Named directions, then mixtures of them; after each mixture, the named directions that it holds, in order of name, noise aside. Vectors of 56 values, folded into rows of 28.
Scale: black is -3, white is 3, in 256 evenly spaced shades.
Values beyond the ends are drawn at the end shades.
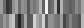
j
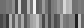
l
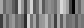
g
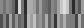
g, l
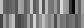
g, j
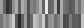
j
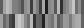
g, j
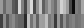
g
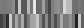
l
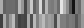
g, j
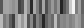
g, j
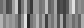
g, j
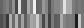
l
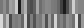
g, l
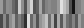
g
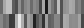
j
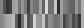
j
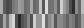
g, j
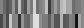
j, l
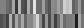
l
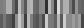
g, j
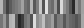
g, j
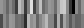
g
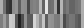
j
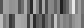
g, j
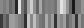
g, l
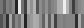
g, l
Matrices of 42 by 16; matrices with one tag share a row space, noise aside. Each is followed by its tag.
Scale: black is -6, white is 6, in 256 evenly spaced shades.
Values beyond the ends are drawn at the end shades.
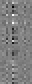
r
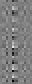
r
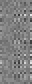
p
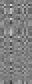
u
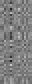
u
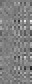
p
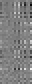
p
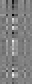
r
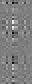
r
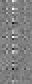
r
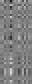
u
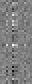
r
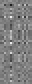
u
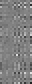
p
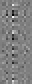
r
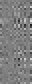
p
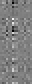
r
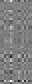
u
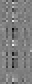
r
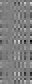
p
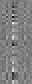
r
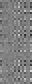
p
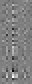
r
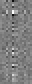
r
